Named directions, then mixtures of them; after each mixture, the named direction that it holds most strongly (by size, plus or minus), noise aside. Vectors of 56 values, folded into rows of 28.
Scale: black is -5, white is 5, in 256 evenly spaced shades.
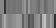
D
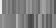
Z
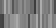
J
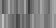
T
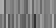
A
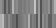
J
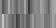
T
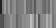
Z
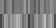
D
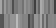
J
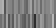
A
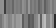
D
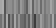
A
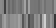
D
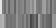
Z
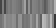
D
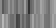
T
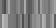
T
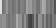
Z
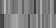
J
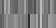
J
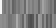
Z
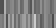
A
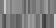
D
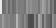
Z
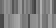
J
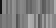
Z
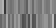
A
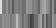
Z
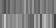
D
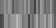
J
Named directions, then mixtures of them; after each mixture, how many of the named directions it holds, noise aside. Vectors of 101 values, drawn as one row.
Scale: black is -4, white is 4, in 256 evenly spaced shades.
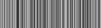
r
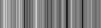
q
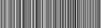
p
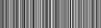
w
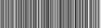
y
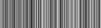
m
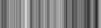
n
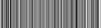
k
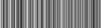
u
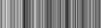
two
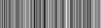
three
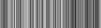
three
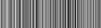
one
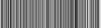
three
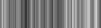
one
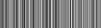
one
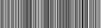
two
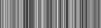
two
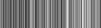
three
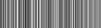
three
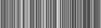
three
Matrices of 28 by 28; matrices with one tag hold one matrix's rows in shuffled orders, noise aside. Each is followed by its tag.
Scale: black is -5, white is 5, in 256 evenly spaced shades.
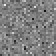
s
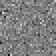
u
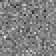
s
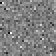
u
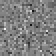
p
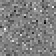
s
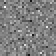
p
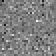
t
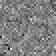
u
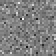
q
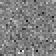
q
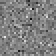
p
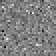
t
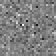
q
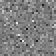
q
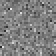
u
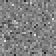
s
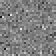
u
